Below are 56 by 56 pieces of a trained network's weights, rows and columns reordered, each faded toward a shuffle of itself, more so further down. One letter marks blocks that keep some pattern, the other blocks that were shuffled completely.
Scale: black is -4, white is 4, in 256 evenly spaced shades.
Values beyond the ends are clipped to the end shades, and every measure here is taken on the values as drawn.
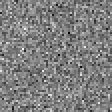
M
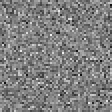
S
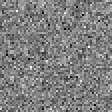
S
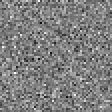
S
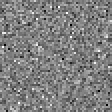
M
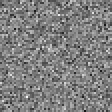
M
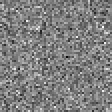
S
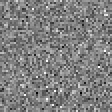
S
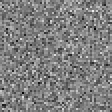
M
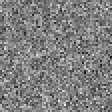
M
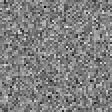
S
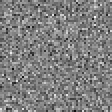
S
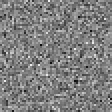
S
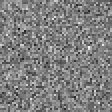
M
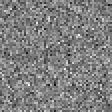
S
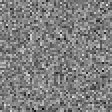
S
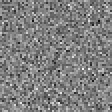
S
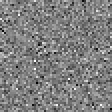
S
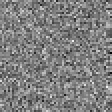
S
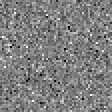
M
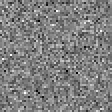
S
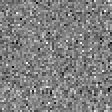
S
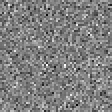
S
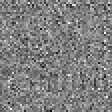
S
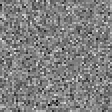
M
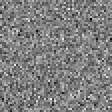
S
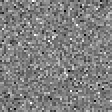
M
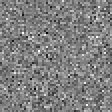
M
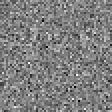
S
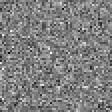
S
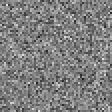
M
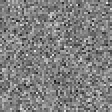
S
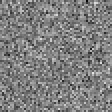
M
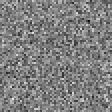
M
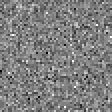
M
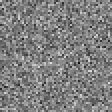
M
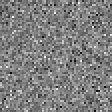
S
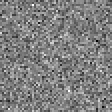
M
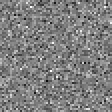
M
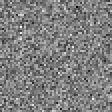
M
